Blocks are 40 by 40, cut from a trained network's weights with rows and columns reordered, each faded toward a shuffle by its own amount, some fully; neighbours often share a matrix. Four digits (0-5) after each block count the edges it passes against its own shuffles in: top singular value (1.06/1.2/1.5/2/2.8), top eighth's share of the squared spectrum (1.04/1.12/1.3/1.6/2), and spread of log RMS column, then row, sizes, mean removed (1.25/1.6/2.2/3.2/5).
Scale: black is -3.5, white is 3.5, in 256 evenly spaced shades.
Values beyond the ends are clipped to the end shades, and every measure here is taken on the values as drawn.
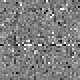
3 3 0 2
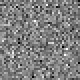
1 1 0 0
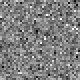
0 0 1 0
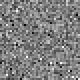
0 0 0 0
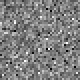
0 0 0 0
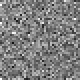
2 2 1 1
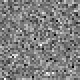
0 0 0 0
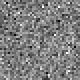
0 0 0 0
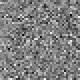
2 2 0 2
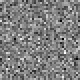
2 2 1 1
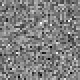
0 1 0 0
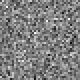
0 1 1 0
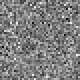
0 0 0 0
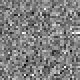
3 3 1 2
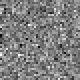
2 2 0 1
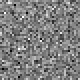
0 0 0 0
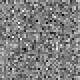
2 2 0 0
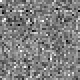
2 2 0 1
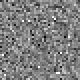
1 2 0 0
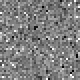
1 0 0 0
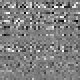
3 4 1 4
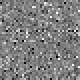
2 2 0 1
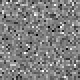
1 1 0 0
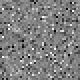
0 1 0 0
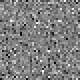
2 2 0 1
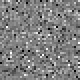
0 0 0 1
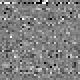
3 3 0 2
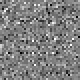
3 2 0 2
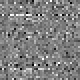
3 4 0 2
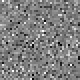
1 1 0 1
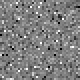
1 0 0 1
